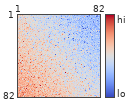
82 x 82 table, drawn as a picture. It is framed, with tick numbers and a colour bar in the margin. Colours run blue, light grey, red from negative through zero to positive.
Ninth with the highest average: bottom left. Slope: up to the bottom left. Mirror symmetry: none. Stripes: none. Grain: fine.
